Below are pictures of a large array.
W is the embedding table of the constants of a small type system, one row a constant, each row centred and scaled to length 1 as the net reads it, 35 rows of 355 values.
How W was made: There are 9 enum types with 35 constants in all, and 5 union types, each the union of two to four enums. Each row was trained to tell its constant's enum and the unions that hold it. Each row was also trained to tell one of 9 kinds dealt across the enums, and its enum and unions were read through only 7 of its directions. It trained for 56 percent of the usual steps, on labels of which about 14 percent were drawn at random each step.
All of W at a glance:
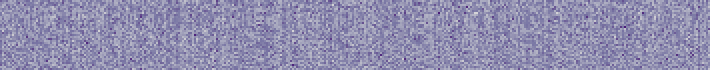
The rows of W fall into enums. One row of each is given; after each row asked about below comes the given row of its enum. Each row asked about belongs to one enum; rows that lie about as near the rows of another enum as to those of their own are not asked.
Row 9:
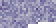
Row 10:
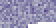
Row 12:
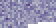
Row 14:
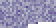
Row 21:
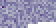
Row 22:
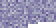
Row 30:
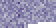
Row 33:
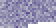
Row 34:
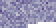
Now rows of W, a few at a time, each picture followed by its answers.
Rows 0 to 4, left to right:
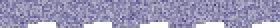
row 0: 33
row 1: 34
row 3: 30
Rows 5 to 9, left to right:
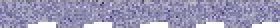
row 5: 9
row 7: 12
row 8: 9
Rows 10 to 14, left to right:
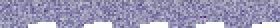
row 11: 9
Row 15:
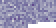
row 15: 22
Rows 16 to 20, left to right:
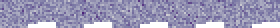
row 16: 33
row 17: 34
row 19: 34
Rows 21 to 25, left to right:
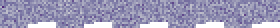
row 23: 30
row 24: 34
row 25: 33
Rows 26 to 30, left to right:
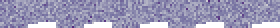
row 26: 30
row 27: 22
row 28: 10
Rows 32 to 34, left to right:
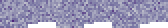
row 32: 30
